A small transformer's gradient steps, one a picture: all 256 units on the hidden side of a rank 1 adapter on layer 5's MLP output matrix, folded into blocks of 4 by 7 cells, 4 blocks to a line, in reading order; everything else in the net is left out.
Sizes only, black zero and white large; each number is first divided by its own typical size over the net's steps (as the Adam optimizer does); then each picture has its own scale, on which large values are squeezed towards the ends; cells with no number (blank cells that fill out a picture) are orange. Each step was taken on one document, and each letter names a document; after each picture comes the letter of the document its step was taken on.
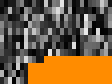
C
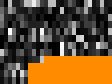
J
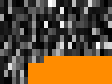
J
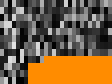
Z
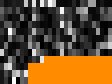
J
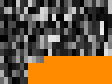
C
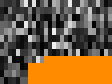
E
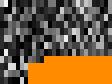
Z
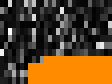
J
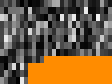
Z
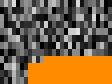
Z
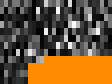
E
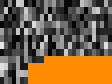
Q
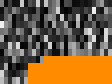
Q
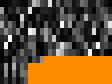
J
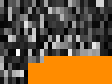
E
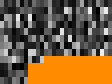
Q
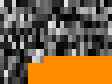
Q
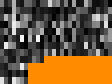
Z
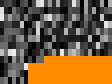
Z
